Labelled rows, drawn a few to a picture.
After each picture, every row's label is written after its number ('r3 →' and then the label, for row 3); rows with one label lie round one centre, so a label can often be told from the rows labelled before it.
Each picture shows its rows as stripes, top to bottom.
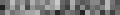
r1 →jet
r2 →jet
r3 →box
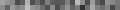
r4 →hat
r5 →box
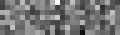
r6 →jet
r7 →box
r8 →hat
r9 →jet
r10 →hat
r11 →box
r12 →box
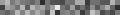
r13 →hat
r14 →jet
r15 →box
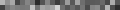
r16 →hat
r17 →jet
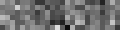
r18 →hat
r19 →box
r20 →hat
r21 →hat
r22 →hat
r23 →jet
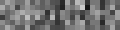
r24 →hat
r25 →hat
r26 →box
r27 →box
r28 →hat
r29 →hat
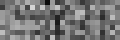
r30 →box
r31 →jet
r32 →hat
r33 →hat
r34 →box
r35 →box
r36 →hat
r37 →box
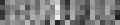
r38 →jet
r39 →jet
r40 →jet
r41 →jet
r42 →box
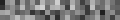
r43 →jet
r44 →jet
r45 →hat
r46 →box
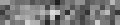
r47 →hat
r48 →box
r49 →jet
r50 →box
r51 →box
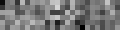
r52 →jet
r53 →jet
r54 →hat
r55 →jet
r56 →box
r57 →box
